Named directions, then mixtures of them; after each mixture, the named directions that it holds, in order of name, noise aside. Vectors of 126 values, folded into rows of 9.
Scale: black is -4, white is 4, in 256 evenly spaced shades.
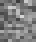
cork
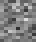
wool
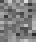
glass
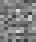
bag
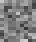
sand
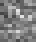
bag, cork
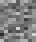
sand, wool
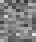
glass, wool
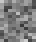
sand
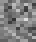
sand, wool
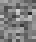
bag, sand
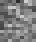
cork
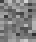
glass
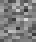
wool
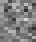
sand, wool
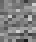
bag, sand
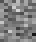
glass, wool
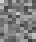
glass, sand
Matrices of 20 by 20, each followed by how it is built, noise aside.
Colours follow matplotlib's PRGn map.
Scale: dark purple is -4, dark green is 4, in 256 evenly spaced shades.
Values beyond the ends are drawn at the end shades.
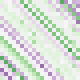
Toeplitz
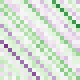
Toeplitz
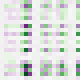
low rank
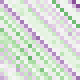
Toeplitz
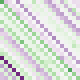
Toeplitz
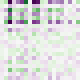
low rank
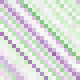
Toeplitz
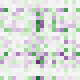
low rank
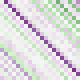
Toeplitz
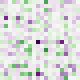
low rank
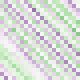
Toeplitz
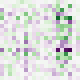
low rank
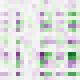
low rank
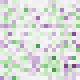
low rank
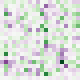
low rank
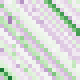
Toeplitz
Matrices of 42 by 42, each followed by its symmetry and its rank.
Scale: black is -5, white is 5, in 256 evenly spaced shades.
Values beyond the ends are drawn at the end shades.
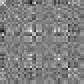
symmetric, rank three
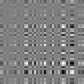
symmetric, rank one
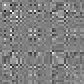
symmetric, rank three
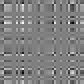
symmetric, rank one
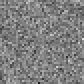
antisymmetric, full rank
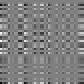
neither, rank one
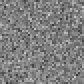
antisymmetric, full rank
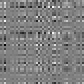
neither, rank two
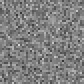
neither, full rank
